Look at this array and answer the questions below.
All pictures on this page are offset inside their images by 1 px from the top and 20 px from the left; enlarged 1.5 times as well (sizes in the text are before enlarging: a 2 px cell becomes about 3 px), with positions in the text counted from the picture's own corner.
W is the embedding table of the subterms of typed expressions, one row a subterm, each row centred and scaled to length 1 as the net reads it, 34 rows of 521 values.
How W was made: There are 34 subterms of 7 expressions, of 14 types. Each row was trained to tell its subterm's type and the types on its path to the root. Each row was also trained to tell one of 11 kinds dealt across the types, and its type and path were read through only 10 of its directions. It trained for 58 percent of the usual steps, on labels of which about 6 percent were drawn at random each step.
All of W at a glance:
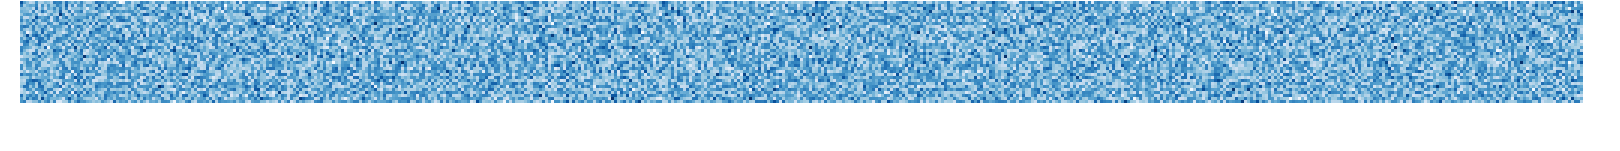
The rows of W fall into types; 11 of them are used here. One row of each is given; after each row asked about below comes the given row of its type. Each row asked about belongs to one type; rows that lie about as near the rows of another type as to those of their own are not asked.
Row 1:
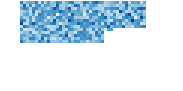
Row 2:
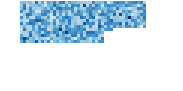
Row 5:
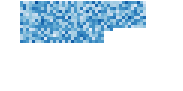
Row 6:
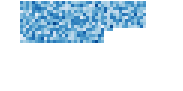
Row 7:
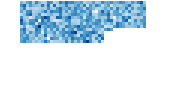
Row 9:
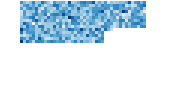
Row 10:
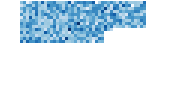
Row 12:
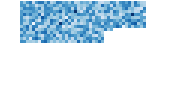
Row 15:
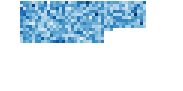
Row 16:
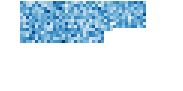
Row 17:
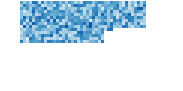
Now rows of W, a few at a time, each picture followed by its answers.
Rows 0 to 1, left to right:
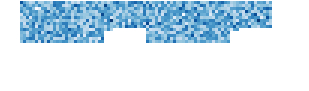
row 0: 16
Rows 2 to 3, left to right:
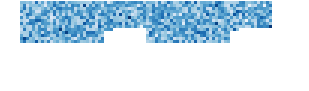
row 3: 17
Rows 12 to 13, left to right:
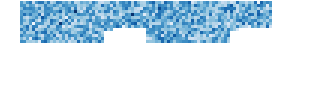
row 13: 6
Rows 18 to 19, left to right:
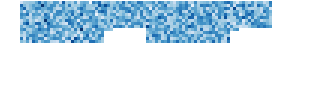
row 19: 17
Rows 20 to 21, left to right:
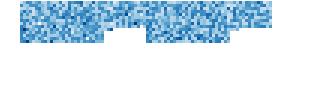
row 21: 12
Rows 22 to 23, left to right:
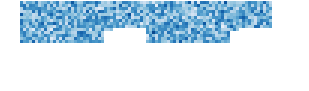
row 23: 5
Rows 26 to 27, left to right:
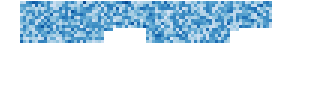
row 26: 7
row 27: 6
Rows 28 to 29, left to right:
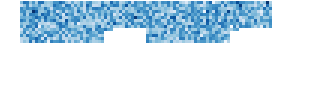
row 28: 17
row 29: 7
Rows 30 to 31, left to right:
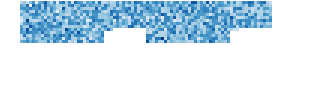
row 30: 5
